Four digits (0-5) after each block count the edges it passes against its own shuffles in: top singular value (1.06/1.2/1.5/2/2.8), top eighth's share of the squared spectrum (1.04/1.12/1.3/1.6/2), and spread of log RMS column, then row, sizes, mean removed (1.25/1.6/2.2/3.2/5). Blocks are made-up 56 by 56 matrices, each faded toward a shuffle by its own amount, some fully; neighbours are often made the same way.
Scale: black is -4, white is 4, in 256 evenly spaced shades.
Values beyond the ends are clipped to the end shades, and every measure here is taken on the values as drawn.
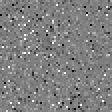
1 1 0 0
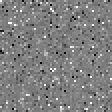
1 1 0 0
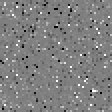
0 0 0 0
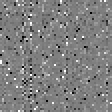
3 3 1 0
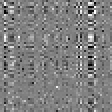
5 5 3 3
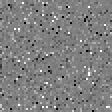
1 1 0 0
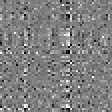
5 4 3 3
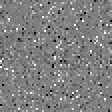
1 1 0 0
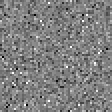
0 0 0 0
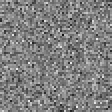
1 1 0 0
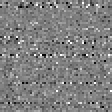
2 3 0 3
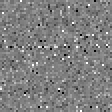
2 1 0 1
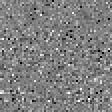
1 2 0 2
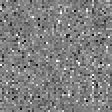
3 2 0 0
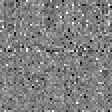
3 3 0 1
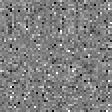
3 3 1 1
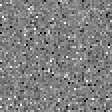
2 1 0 0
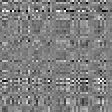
4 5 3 4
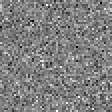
2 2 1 0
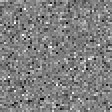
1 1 0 0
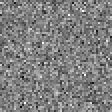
1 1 0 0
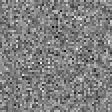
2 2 1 0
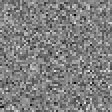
3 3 1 1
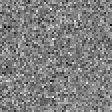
2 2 0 0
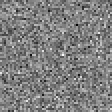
0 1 0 0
